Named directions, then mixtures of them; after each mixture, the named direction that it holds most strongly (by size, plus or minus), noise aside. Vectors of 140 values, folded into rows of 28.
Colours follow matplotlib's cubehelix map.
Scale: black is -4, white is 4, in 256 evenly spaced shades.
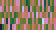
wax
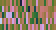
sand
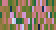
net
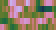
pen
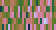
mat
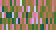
sand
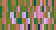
net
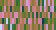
wax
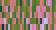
mat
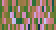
net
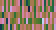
wax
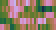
pen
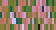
net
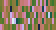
net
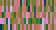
wax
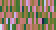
wax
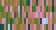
mat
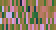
sand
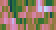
pen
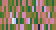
net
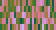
net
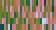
wax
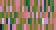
wax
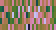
mat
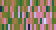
mat
